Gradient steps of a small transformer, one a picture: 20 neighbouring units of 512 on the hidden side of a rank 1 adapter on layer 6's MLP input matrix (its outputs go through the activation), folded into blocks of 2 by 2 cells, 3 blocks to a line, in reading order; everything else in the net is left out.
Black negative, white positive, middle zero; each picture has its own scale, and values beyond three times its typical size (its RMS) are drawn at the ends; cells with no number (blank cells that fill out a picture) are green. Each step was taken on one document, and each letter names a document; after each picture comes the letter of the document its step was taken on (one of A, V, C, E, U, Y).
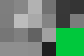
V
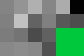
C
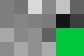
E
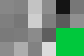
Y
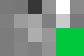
V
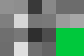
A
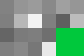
A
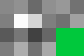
A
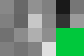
Y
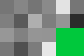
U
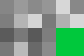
A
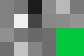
U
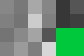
Y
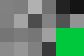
E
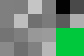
E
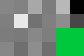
C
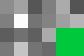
A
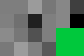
U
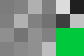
C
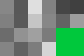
Y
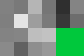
E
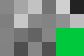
C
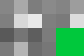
A
